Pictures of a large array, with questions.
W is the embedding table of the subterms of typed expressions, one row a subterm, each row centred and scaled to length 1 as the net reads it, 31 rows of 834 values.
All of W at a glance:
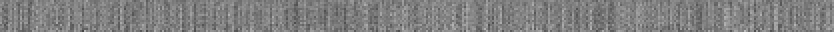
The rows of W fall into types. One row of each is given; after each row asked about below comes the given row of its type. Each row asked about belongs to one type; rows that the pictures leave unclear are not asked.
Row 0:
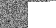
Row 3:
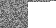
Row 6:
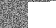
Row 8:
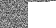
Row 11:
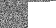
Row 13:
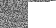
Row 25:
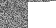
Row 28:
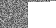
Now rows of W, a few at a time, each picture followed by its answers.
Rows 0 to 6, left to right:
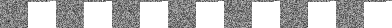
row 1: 11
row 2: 11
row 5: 3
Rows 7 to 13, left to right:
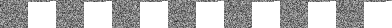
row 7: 13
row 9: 6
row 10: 13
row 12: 28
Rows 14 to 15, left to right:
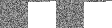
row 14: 28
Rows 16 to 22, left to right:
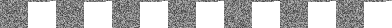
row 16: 0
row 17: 25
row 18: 0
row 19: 13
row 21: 13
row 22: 0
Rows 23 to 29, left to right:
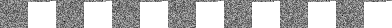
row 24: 25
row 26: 0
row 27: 28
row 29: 28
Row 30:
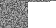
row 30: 6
